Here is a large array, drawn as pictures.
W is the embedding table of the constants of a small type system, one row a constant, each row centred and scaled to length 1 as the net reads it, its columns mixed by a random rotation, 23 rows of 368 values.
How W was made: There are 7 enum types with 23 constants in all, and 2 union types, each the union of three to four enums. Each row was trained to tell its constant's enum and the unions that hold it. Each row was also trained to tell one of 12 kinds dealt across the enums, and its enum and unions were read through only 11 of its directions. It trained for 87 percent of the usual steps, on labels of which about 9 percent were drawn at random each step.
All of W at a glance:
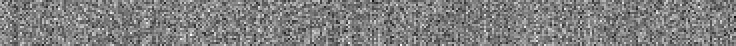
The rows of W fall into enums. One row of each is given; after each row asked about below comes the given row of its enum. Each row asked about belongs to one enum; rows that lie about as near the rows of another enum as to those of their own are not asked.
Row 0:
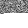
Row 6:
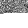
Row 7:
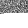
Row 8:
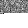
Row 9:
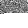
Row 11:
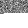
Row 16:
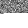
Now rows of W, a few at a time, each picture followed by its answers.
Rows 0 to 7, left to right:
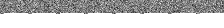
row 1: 16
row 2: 9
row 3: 0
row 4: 16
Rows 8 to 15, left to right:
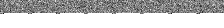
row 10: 7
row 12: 9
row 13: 11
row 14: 8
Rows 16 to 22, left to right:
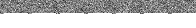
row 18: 9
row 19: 7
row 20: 7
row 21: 11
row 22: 6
